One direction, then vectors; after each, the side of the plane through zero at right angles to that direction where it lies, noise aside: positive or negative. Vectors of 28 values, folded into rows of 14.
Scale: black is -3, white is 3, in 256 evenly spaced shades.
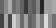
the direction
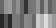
positive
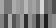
negative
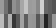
negative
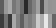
positive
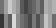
positive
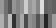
negative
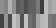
positive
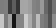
negative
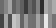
positive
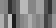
negative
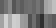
positive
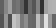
positive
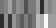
positive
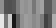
negative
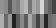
negative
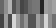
positive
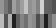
negative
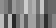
negative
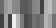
positive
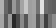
negative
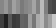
negative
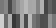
negative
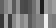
positive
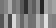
positive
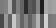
positive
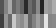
positive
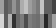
negative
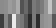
positive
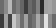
positive
